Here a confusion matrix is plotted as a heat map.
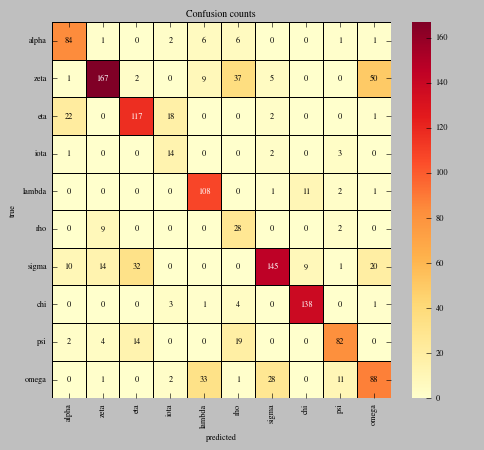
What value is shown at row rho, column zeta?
9
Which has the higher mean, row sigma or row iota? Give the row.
sigma
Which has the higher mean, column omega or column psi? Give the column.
omega
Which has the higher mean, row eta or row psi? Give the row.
eta
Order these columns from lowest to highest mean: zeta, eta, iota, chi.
iota, chi, eta, zeta
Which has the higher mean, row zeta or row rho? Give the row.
zeta
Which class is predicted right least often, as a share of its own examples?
omega
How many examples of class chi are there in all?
147
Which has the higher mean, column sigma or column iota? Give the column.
sigma
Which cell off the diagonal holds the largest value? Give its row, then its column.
zeta, omega
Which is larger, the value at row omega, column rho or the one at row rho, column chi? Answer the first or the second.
the first
